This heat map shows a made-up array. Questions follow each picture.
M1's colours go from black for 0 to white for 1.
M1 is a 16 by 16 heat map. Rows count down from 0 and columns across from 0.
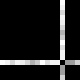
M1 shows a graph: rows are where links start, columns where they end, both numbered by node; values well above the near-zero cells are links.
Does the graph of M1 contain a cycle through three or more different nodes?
no
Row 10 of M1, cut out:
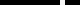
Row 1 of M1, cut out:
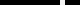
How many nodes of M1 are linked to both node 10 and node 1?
1
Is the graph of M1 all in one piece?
yes
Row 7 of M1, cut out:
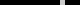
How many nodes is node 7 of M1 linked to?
1
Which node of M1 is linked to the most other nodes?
node 12
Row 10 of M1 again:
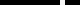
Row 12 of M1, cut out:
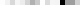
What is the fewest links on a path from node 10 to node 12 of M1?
1
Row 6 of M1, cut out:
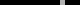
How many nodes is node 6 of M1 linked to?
1
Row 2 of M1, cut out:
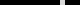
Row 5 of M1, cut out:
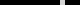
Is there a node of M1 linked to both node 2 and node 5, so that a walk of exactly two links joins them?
yes
